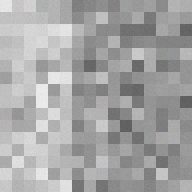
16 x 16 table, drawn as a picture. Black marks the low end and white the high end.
Stripes: none. Seam: vertical, 40% of the way across, the left part higher. Calmest part: top left.
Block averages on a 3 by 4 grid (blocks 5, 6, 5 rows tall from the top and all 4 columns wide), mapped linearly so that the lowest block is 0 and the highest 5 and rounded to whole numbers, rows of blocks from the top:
5200 | 4200 | 5200
